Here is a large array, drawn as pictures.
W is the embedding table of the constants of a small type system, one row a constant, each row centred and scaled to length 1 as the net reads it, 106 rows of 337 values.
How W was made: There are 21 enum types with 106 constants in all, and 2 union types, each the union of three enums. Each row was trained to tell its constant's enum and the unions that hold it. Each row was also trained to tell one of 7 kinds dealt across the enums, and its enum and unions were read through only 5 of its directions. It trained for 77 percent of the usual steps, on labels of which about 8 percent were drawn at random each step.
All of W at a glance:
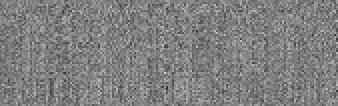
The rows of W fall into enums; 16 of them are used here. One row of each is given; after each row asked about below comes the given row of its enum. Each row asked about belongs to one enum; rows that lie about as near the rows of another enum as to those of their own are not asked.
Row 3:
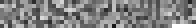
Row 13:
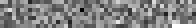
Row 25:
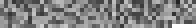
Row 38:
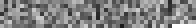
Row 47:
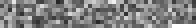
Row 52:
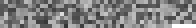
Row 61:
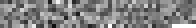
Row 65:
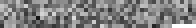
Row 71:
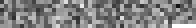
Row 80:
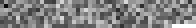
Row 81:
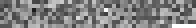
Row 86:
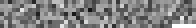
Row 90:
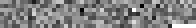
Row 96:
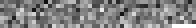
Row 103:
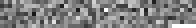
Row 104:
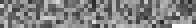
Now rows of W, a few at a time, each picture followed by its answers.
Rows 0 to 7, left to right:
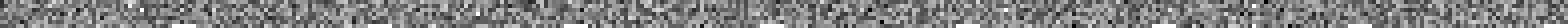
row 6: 3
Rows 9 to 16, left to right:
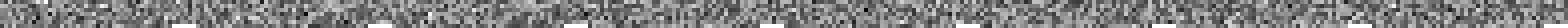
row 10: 80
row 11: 80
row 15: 52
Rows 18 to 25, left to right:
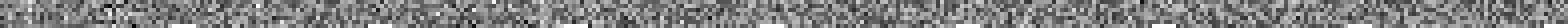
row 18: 47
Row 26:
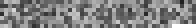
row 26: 90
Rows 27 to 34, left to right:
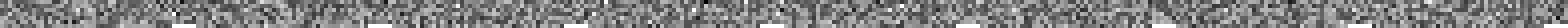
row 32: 52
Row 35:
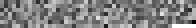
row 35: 81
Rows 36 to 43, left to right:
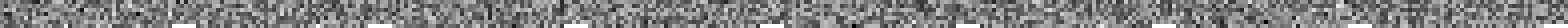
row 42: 52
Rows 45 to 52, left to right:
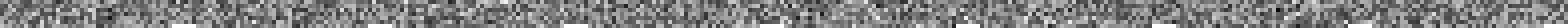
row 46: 38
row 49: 25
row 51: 80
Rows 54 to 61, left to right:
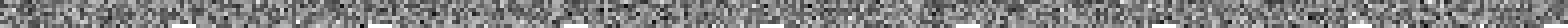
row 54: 90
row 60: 25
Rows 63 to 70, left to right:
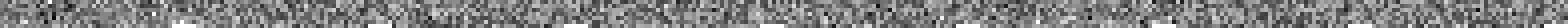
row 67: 38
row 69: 38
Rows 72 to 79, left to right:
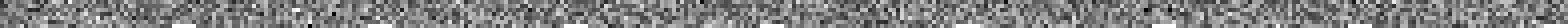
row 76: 47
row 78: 25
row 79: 61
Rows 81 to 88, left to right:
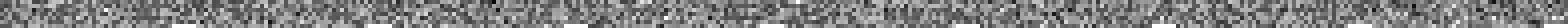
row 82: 96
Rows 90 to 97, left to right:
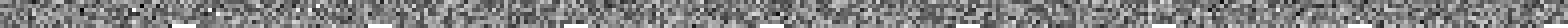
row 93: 96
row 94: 81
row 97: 81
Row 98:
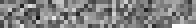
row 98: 86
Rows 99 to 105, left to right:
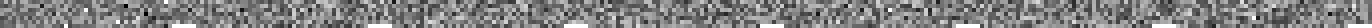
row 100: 103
